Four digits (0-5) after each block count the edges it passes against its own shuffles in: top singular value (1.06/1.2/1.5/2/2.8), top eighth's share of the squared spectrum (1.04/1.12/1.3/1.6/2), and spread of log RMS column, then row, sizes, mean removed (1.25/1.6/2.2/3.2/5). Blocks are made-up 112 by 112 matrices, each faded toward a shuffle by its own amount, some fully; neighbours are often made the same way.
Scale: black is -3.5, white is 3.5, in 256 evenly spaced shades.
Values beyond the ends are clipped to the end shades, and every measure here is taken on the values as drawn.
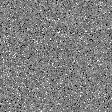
0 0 0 0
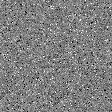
0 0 0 0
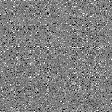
4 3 2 2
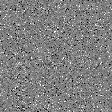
3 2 1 1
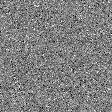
0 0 0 0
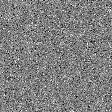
0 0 0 1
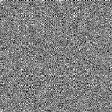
4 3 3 2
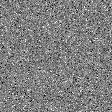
0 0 0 0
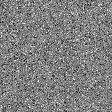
0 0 0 0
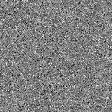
3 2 0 1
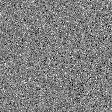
2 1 0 0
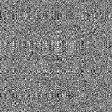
5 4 3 3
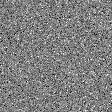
1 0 0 0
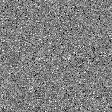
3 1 0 0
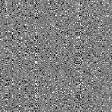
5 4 3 2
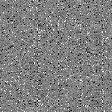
4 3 2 1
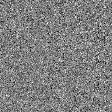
1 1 2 0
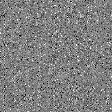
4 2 2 1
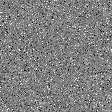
1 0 0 0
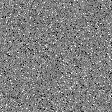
2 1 0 0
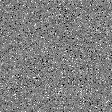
2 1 0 0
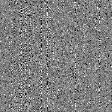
2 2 3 0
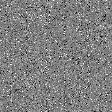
1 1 2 0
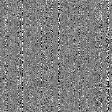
2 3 4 0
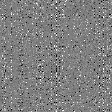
3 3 3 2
